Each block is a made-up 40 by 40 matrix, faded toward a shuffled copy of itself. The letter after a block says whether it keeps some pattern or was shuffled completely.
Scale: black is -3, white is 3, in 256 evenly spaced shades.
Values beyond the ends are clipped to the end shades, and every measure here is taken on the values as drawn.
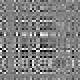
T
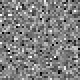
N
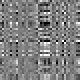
T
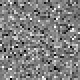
N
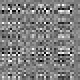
T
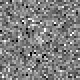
N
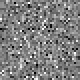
N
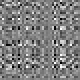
T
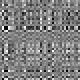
T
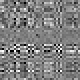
T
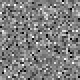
N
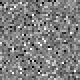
N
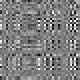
T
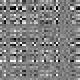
T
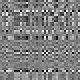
T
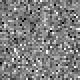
N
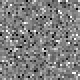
N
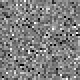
N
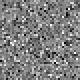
N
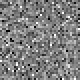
N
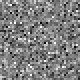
N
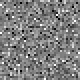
N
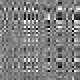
T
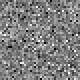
N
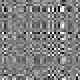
T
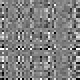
T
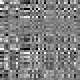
T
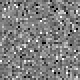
N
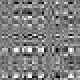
T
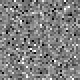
N
